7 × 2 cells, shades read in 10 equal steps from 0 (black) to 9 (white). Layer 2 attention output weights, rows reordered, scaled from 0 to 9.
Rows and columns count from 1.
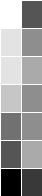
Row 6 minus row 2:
-5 1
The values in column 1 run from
0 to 9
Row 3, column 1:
8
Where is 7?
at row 4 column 1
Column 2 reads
3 5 6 5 5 6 2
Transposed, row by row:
9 8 8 7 4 3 0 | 3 5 6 5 5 6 2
